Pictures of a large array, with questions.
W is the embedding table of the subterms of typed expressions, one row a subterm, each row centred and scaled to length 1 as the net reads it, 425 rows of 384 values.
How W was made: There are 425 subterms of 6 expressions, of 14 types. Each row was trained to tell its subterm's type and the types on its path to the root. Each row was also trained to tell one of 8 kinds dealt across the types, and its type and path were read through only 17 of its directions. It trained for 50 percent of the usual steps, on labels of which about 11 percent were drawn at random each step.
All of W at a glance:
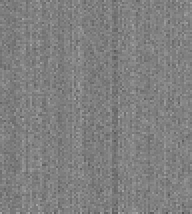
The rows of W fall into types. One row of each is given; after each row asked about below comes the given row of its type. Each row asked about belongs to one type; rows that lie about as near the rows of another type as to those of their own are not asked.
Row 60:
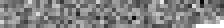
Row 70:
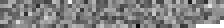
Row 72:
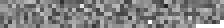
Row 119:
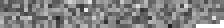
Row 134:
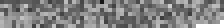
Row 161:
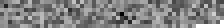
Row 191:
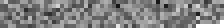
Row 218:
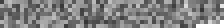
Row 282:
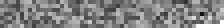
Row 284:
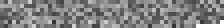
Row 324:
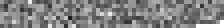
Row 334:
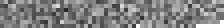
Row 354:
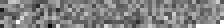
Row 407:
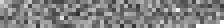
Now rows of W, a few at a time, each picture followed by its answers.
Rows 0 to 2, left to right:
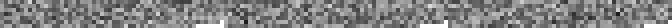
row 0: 161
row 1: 70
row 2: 284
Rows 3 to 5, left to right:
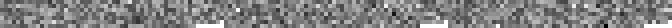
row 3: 70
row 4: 119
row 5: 284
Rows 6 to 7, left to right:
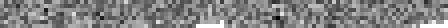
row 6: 60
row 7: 407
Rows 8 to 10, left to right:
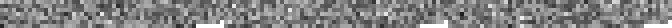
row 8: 72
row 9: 70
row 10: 282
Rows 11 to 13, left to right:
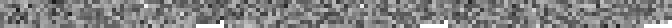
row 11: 218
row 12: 284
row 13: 334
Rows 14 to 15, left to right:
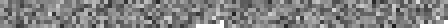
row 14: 72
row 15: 284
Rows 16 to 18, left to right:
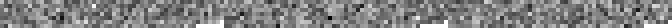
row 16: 60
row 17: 191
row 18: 284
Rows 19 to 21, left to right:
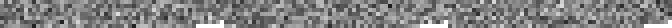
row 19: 119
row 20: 282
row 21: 218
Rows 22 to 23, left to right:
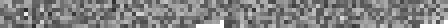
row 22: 70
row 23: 324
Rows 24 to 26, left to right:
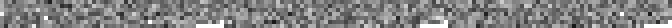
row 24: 60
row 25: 72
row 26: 354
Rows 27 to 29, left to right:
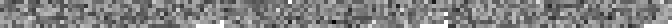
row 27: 60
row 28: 354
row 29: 70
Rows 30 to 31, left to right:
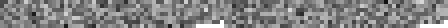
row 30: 282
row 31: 282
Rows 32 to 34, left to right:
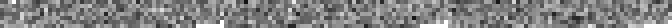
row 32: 354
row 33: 70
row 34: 134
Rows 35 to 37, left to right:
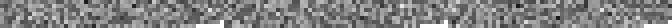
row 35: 334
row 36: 119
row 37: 407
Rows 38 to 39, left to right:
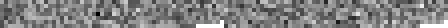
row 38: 284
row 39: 134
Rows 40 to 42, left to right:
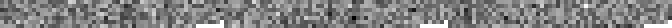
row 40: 407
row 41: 284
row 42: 119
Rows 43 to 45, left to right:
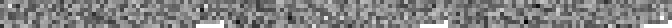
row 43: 218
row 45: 161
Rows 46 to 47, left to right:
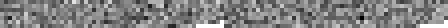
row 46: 324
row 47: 70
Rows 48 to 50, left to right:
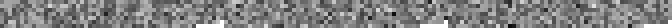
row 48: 407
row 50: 282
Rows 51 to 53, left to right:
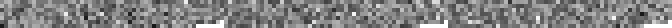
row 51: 407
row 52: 70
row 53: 324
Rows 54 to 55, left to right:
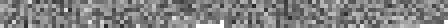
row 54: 134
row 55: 334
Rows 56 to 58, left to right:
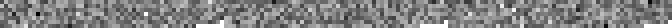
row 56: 334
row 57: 354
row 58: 284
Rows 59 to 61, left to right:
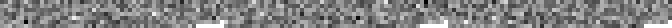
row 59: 134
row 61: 60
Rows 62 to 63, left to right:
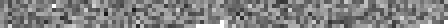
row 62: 282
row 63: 334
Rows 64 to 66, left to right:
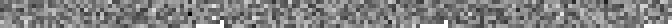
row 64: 119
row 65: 191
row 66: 191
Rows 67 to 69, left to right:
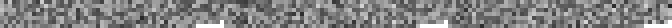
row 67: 134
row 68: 134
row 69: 282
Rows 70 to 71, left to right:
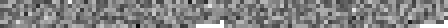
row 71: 282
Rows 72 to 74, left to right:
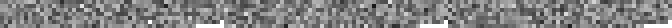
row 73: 282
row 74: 282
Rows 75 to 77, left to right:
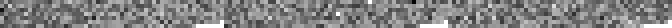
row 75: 70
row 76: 70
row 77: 60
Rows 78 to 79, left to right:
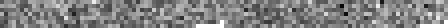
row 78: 72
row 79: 161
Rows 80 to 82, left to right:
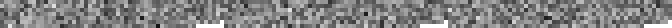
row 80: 284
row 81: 284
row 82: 407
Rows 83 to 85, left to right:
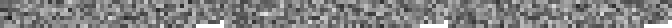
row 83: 191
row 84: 70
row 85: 70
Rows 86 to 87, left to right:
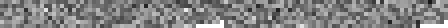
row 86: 407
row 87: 191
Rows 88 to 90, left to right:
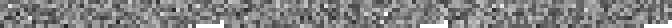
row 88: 191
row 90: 284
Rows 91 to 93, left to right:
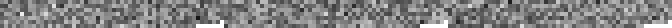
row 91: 284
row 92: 407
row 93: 70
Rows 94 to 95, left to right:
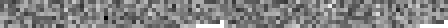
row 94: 282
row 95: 161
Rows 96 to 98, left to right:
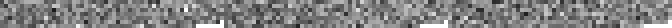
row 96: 119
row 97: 218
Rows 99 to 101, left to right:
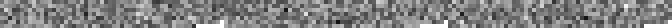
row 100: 334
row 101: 119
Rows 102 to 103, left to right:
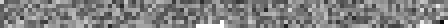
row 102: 191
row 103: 282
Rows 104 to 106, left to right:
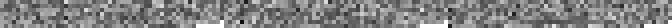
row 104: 60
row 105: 134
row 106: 354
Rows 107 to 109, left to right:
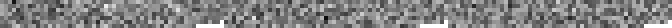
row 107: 119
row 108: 161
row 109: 60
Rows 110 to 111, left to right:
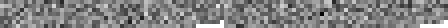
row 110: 284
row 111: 407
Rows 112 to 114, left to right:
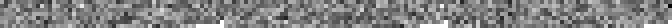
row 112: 354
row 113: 60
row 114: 134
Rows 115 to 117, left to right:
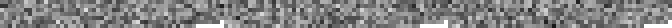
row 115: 282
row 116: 134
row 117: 218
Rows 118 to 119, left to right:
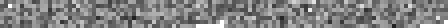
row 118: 324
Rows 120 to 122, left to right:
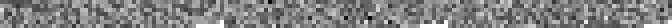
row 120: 134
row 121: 324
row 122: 60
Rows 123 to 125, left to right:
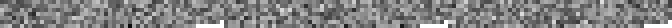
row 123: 282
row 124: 284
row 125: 354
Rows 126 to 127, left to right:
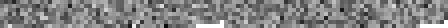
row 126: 191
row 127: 161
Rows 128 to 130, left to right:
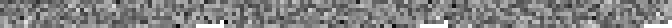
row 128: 354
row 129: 161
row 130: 282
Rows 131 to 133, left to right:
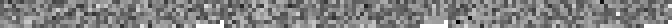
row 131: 284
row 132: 60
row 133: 284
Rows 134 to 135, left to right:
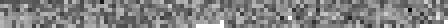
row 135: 161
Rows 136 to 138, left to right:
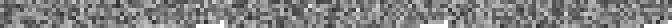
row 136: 334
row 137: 407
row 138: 407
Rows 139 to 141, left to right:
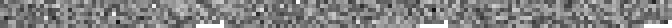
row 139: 119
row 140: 161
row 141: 282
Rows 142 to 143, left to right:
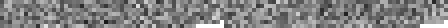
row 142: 72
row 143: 60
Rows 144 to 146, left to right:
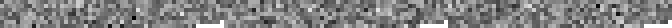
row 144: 284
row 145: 282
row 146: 119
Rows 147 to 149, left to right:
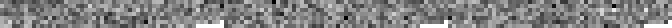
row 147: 134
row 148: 191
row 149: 354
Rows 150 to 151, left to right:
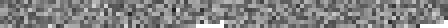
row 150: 282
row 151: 407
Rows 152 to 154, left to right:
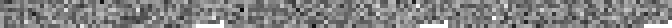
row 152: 324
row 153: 161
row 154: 72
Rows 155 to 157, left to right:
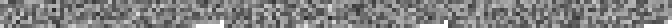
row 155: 60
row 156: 70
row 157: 324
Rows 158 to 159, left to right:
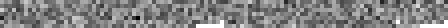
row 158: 119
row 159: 161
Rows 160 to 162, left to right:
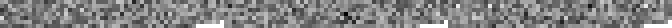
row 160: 70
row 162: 324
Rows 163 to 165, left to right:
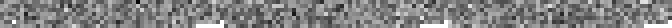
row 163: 161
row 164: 218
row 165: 407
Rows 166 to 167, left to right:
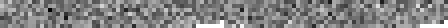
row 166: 407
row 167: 161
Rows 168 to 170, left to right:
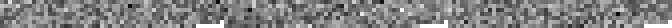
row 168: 284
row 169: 70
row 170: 134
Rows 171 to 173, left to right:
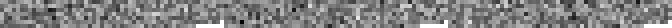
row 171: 324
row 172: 72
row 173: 324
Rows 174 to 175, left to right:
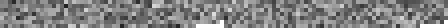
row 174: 60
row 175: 354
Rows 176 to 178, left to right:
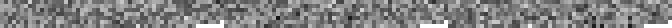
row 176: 134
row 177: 284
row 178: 70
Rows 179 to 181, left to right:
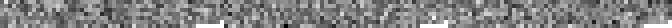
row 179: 72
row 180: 218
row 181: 60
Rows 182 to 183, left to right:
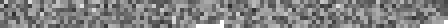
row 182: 334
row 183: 60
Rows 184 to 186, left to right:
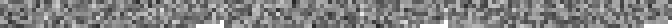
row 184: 70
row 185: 191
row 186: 134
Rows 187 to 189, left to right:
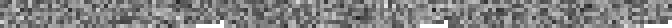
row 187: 354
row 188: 161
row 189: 324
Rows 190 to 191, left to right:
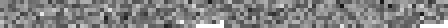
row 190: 60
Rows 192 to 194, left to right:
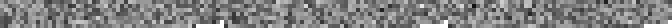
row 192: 407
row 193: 191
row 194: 70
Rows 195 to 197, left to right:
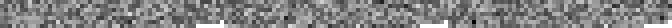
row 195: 284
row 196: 191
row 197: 407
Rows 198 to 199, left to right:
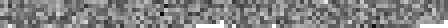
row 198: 72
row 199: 60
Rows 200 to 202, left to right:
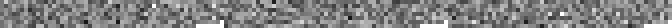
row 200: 119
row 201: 72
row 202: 70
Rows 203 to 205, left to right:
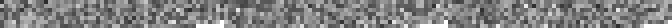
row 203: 284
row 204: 134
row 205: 324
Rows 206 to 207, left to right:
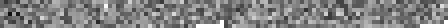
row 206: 191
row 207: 284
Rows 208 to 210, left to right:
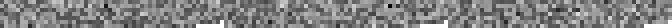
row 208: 354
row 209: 354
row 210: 407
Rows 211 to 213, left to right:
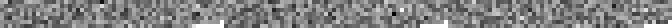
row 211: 60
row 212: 119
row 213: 282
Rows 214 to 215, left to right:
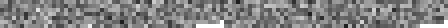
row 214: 60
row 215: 282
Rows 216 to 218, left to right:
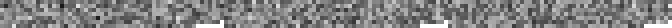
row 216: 282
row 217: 284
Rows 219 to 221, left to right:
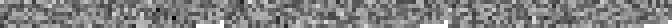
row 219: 72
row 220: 134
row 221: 334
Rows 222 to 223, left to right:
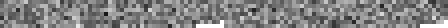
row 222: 119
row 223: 218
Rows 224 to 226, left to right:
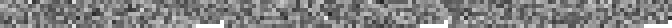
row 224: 161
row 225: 70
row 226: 334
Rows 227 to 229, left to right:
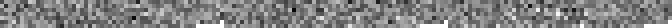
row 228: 161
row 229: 324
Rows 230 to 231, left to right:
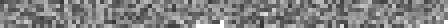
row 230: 282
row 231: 161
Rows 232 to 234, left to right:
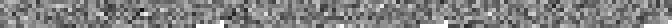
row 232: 407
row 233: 70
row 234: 70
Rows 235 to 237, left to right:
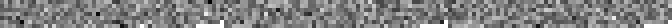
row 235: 72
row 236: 191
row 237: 284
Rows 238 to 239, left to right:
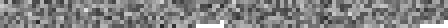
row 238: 134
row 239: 334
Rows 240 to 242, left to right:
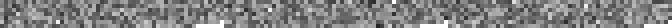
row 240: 334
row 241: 334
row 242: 218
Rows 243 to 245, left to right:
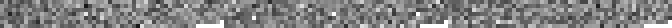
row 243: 218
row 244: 119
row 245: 334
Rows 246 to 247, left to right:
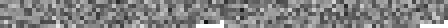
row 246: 72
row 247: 284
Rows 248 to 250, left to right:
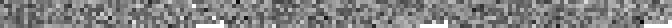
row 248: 119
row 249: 161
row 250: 72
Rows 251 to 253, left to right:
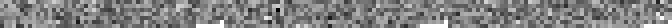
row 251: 72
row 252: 60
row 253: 161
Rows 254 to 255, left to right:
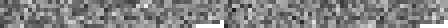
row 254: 282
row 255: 324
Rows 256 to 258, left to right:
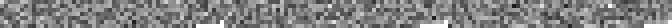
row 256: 354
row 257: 60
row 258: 134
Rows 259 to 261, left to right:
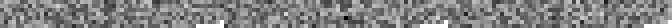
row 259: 407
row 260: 324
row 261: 407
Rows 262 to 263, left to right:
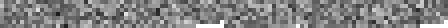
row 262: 334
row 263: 119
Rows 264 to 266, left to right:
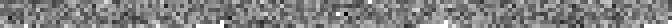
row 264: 354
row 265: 70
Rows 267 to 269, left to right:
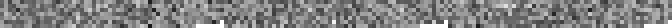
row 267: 161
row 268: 282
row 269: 72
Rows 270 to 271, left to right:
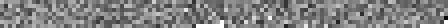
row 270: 407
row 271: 218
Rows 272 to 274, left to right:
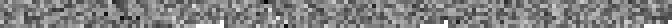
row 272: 324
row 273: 354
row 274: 191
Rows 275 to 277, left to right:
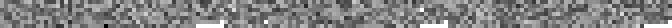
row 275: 134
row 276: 324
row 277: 407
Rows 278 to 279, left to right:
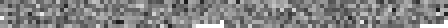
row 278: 161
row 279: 72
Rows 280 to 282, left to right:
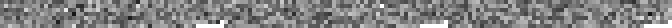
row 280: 284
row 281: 334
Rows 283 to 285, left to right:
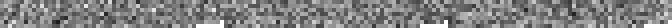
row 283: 407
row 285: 72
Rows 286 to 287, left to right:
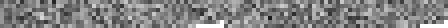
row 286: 334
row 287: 407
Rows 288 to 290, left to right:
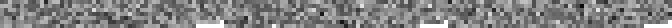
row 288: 134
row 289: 161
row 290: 70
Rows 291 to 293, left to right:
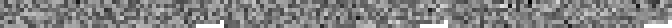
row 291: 354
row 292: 324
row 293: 134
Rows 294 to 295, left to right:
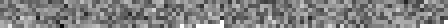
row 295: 354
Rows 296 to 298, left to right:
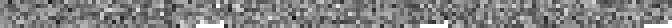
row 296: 60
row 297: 354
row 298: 218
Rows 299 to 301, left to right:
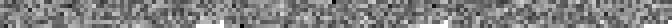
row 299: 60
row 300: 72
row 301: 70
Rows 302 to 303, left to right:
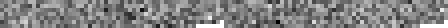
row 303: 282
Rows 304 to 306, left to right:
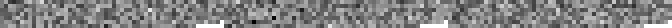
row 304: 284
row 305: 70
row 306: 407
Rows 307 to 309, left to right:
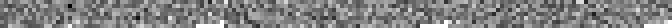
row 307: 119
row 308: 354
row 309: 407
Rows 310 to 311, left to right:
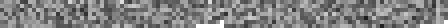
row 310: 407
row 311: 70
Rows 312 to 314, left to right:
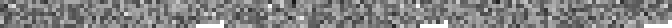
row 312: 334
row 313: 119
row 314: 134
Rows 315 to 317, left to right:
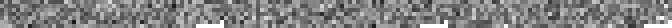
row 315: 218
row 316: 284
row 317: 119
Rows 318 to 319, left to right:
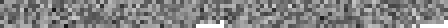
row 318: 218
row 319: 407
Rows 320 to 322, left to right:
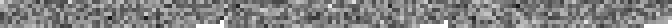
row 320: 407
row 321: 70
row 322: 60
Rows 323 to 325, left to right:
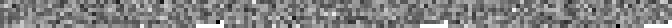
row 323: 284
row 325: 161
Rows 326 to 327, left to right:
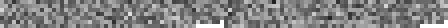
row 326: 282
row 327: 191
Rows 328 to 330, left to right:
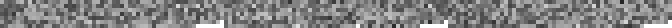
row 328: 334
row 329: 191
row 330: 70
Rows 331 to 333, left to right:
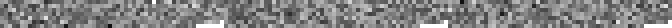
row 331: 218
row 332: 334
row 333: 218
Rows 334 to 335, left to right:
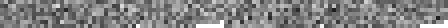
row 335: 407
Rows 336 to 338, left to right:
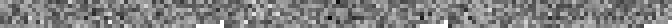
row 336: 407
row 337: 324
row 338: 407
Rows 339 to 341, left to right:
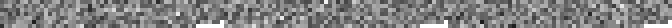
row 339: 191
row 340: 407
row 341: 282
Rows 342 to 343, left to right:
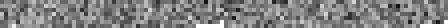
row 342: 284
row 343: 191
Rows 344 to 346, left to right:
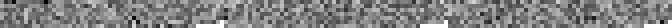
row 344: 324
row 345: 407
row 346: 324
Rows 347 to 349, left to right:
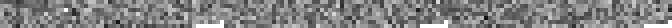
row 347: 134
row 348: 119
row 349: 334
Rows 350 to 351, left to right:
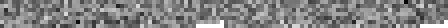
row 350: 134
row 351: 191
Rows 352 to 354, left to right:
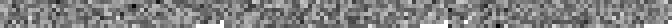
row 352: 70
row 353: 134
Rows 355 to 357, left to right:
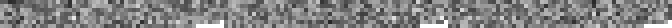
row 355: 134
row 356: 72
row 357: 334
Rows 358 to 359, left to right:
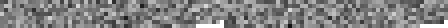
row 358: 324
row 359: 324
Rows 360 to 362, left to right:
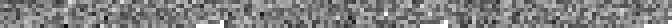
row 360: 284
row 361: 324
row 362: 354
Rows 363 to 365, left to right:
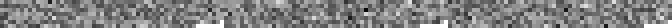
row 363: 72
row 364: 72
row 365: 284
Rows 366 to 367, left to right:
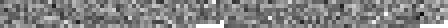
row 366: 334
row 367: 324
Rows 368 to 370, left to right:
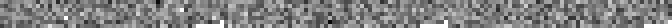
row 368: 72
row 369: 72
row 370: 119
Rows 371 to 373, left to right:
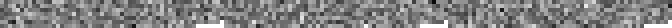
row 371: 354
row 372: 72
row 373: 218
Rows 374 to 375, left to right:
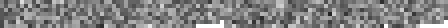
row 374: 354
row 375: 72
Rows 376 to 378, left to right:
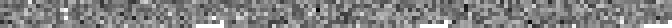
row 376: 161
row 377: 161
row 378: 334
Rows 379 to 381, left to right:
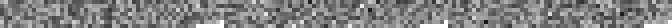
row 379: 407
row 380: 161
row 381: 134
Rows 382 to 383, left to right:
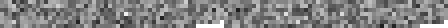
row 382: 134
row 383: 282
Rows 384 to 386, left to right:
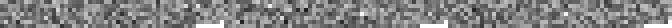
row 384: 72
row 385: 134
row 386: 191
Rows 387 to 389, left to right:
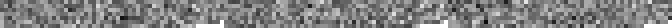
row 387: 324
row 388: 324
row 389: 218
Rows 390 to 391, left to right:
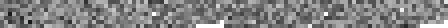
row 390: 191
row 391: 70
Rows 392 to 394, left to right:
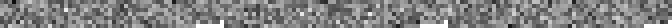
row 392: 282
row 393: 72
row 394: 119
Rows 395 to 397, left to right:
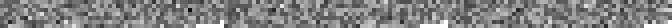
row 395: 191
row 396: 334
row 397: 284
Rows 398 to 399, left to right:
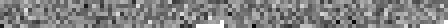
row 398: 218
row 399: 218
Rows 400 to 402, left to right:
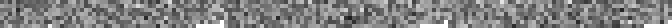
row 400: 284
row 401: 324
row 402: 60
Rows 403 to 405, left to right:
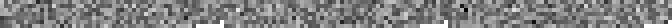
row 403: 119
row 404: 119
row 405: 284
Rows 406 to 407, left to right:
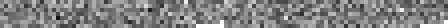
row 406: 218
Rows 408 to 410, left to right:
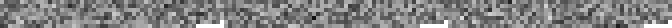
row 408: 191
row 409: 70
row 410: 282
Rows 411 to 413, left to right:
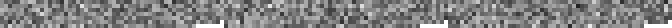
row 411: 282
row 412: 284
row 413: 284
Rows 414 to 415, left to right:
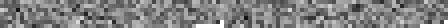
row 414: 282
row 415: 70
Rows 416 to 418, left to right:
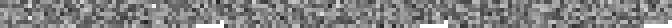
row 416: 161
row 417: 334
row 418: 134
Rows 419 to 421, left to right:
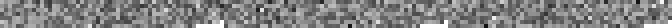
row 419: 407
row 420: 191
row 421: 70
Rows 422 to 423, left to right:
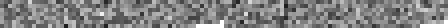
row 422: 334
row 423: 60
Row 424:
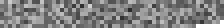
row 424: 407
